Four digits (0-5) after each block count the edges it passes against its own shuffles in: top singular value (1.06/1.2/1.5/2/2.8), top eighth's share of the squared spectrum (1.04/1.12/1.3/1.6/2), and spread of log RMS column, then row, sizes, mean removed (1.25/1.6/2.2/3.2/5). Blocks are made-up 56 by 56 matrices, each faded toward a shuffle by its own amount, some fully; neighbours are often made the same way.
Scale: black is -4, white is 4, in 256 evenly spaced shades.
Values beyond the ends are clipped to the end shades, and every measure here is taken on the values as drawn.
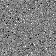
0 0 0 0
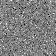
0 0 0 0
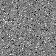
0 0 0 0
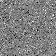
0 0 0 0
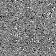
2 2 0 0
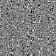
1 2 3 0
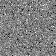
0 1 0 0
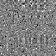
3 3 1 1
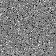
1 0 0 0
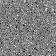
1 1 0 0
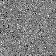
2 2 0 0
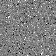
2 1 1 0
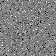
1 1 0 0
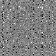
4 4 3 1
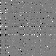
4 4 1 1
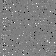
2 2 0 0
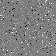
2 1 0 0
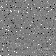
2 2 0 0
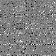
3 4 1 2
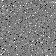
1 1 0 0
